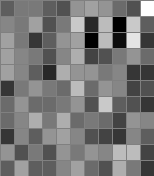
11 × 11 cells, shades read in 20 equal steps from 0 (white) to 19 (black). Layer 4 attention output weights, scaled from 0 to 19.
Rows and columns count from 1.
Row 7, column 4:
11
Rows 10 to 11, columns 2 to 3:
13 10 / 7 12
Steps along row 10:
up down up down up down up down same up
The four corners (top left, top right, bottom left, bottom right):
12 0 12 15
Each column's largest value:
15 13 15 16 13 11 19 14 19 15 15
